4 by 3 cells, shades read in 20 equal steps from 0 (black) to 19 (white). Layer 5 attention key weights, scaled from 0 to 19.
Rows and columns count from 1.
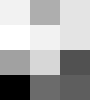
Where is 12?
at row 3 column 1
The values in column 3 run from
6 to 17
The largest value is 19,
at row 2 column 1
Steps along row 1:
down up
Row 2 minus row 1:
1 5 0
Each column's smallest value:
0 8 6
